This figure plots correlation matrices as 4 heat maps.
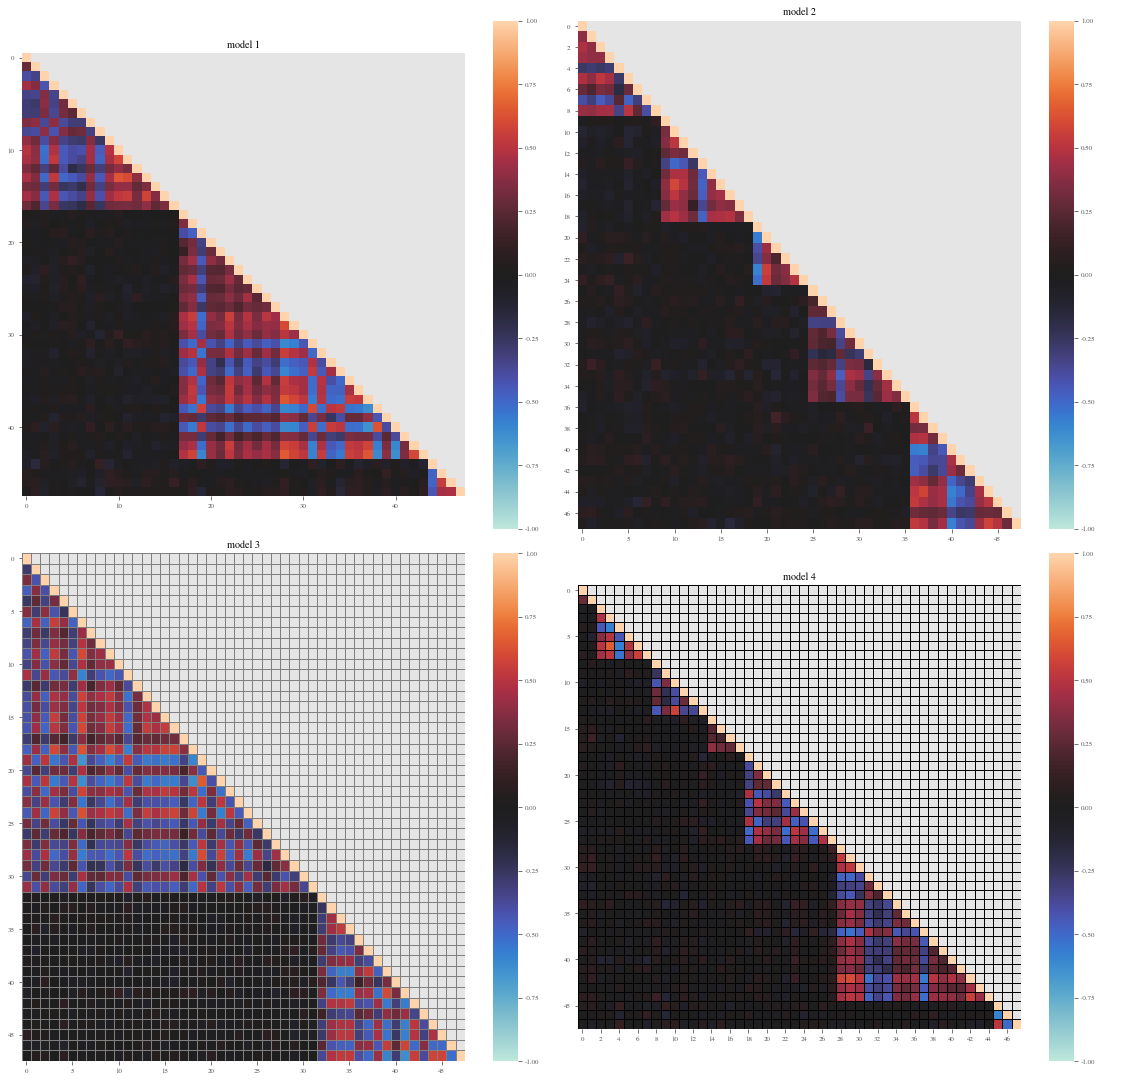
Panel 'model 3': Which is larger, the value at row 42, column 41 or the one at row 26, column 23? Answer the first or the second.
the second
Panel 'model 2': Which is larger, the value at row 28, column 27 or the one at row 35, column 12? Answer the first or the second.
the second
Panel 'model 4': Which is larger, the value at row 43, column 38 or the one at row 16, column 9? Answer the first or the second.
the first
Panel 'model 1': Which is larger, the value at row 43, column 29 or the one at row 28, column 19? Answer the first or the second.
the first
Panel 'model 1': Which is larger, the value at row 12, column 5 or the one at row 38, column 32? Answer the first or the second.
the first
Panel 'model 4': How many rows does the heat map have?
48
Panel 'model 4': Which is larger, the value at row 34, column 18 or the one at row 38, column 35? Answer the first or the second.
the second
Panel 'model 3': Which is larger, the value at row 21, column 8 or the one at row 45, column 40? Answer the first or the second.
the second
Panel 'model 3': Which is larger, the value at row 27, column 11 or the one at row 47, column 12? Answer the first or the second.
the first
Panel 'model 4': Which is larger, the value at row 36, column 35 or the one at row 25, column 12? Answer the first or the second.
the first
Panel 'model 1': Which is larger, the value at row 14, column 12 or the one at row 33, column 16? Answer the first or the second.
the first
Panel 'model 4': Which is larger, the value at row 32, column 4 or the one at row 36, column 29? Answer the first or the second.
the second
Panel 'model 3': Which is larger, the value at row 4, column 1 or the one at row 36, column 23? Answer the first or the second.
the first
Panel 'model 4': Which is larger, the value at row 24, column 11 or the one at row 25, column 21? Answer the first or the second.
the first
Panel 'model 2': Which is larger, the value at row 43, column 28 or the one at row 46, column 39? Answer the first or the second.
the second
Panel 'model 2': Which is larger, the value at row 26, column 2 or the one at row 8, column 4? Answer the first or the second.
the first
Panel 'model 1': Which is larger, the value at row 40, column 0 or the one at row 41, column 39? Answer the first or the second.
the second
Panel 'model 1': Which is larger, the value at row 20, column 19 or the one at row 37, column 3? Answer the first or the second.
the second
